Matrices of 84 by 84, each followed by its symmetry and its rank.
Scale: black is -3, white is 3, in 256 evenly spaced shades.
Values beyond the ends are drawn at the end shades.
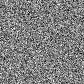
antisymmetric, full rank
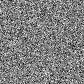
antisymmetric, full rank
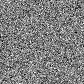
neither, full rank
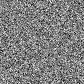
antisymmetric, full rank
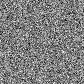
neither, full rank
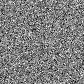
antisymmetric, full rank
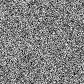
neither, full rank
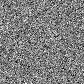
neither, full rank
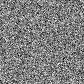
antisymmetric, full rank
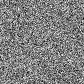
neither, full rank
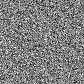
antisymmetric, full rank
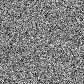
neither, full rank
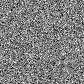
antisymmetric, full rank
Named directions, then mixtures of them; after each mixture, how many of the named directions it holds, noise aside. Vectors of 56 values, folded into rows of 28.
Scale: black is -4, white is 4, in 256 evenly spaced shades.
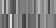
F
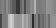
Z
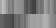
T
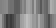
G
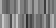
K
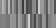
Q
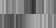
one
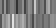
three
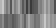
two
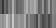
two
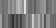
two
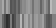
two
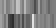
one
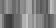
one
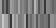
two
